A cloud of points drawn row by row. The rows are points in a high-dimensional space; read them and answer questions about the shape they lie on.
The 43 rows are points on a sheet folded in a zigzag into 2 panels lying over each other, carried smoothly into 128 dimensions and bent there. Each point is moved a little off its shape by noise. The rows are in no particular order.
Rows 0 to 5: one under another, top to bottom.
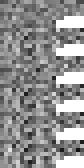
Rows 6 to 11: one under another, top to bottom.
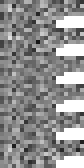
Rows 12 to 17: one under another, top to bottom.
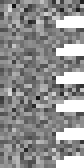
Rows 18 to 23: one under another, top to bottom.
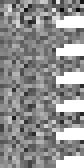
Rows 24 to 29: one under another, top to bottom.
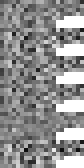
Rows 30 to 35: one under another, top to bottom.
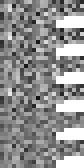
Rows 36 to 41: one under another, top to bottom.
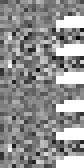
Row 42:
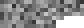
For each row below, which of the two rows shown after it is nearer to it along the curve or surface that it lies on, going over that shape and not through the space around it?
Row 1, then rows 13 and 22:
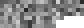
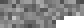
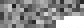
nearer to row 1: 13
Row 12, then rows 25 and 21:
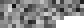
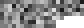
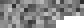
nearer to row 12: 21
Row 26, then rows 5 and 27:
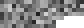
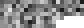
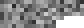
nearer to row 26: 27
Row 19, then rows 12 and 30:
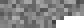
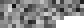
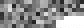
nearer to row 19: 30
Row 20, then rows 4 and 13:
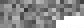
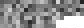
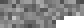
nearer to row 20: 4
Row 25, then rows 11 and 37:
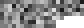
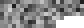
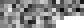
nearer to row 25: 37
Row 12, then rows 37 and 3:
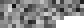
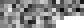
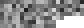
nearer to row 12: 37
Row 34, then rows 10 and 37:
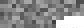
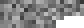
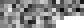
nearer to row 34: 10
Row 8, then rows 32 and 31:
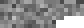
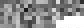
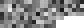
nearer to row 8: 31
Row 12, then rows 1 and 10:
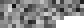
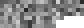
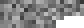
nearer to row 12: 1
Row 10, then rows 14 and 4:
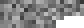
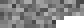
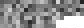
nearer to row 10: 14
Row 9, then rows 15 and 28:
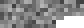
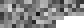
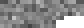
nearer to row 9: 28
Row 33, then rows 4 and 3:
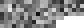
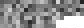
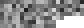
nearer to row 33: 3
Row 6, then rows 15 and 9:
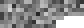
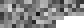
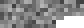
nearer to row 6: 9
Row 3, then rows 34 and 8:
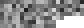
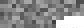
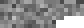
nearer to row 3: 34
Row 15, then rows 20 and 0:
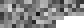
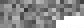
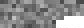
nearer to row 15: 20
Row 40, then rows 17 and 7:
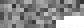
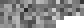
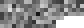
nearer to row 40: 17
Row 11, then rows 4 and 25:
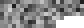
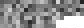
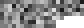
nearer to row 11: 4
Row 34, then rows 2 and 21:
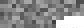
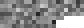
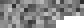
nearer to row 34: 2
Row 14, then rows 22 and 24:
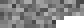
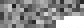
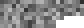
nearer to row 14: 22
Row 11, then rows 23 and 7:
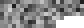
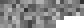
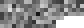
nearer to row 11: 23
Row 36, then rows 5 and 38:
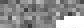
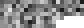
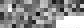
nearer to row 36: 5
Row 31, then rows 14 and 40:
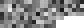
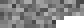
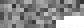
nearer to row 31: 40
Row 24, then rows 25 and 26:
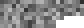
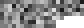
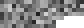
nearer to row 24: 25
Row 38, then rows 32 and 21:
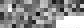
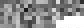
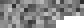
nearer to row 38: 21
